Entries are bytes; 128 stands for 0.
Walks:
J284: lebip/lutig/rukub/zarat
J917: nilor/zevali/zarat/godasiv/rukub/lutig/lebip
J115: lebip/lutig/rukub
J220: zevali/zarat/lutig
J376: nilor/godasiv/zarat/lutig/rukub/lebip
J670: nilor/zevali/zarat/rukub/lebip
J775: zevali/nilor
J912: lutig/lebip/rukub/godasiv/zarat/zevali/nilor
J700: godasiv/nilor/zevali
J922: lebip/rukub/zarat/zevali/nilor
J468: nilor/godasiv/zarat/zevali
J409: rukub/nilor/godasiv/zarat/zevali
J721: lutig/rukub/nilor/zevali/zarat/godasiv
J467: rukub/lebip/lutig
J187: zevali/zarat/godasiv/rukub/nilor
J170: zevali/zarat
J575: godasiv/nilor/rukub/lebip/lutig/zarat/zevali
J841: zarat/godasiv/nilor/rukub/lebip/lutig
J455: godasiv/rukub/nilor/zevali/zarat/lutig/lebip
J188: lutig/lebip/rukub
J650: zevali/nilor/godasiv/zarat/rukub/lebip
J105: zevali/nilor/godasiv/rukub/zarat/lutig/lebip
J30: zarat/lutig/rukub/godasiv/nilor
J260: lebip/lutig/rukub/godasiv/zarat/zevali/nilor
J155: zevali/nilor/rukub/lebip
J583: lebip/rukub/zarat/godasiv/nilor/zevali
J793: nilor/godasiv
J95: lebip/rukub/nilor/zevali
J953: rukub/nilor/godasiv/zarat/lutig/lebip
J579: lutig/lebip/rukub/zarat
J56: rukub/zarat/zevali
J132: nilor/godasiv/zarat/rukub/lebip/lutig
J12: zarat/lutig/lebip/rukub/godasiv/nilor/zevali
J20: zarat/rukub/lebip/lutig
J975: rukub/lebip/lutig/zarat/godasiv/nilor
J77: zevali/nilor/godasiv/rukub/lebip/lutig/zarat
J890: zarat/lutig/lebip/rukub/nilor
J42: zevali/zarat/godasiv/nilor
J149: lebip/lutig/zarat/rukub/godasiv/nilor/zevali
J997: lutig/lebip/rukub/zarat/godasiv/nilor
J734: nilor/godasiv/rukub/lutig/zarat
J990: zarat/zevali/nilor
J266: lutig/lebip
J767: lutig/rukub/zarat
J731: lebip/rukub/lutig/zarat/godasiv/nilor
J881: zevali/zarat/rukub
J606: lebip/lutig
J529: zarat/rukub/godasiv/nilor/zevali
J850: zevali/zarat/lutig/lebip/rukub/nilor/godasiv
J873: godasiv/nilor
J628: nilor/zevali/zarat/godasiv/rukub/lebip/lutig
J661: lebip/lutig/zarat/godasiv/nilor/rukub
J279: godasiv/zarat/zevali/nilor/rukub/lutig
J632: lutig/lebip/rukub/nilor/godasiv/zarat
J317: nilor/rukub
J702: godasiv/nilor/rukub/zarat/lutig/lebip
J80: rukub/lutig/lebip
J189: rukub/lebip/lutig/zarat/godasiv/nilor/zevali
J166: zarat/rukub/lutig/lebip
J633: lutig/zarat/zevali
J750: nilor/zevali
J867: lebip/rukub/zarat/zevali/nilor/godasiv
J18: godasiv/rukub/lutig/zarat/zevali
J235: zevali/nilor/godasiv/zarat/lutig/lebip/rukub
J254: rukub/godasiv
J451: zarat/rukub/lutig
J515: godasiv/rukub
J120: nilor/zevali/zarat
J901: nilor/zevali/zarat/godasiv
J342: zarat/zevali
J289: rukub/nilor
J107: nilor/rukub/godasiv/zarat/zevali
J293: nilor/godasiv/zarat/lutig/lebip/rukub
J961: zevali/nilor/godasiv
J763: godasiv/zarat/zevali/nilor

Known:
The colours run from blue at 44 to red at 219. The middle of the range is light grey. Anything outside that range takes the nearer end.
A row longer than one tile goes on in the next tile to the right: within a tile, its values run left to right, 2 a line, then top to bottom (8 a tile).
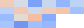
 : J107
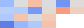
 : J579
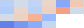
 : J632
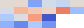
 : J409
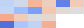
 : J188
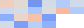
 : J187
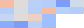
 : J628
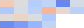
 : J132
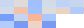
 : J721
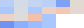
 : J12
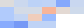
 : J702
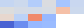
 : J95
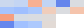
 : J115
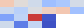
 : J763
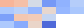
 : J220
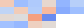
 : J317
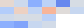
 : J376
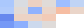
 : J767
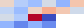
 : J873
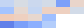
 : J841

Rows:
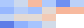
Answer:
J284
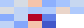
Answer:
J990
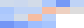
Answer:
J575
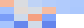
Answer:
J279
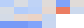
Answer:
J997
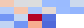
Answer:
J120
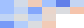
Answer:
J166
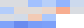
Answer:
J149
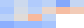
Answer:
J30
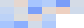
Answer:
J850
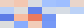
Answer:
J170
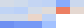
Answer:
J731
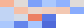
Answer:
J468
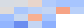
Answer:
J922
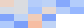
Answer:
J670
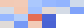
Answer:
J901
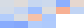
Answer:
J912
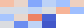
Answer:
J42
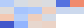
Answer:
J266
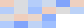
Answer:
J235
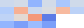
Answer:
J529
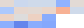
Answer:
J661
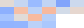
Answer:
J734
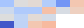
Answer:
J80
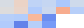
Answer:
J867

